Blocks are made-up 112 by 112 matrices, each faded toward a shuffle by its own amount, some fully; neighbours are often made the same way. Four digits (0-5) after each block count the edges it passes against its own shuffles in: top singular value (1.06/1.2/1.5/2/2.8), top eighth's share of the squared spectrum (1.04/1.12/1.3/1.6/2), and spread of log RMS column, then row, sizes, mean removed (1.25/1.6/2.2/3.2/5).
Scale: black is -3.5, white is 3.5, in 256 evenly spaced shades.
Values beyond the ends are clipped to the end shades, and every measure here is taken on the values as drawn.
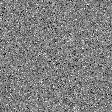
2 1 0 0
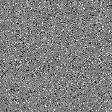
3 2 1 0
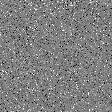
2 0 0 0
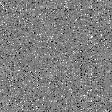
3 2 1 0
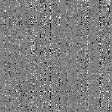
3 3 4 3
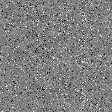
1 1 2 1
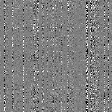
3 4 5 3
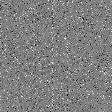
1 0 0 0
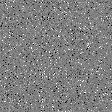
3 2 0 1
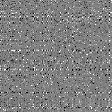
5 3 2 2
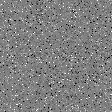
2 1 0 0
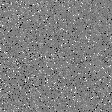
2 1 0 0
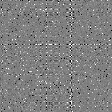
5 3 2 2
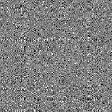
4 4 3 2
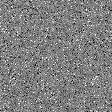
0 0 0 0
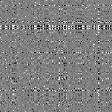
5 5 3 3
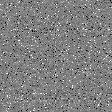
3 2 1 1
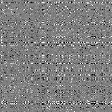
5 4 3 3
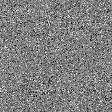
1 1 0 2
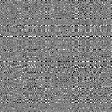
5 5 3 4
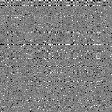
5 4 2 3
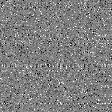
4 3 1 2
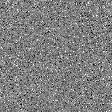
3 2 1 1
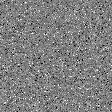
1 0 0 0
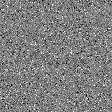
2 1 0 0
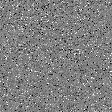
3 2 0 0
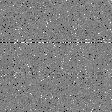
4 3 0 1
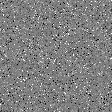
2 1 0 0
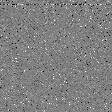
3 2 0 1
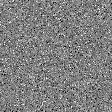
2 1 0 0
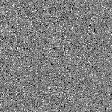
3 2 1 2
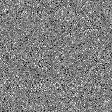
3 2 0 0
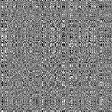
5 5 4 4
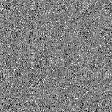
4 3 1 2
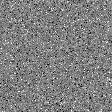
0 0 0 0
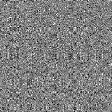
4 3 2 2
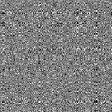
5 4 3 3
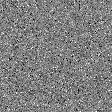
1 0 0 0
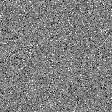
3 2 0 0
